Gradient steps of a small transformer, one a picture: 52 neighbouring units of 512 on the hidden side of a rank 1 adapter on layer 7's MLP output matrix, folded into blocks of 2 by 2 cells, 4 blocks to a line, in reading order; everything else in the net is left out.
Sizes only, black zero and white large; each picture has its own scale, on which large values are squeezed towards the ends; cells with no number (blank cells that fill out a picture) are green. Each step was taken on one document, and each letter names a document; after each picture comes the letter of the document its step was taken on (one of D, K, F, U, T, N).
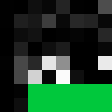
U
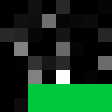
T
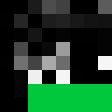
U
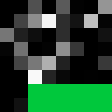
T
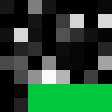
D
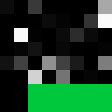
D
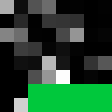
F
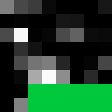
F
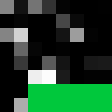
F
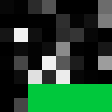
D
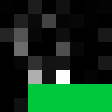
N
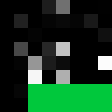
U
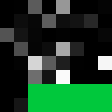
T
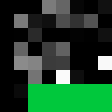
U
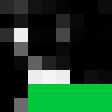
F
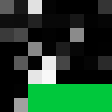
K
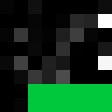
D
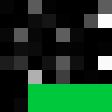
D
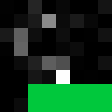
T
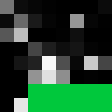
K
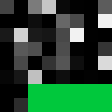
D
